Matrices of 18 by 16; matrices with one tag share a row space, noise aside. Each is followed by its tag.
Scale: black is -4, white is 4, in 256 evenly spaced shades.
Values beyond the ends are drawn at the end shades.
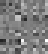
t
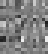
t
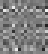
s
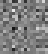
s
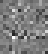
s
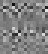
s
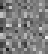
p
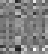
t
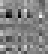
p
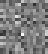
t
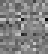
t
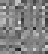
t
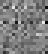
s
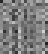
s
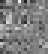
p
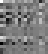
p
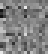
p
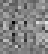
s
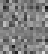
s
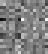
t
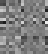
t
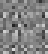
s
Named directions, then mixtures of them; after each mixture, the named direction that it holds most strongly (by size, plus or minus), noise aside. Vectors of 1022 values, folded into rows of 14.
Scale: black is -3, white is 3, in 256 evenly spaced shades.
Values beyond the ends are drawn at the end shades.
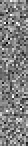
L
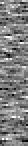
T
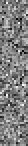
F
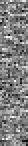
T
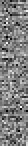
L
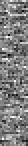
T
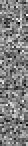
F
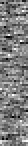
T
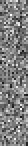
L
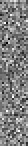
L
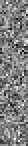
F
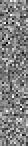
L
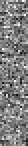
F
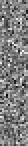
F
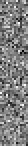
F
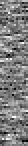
T
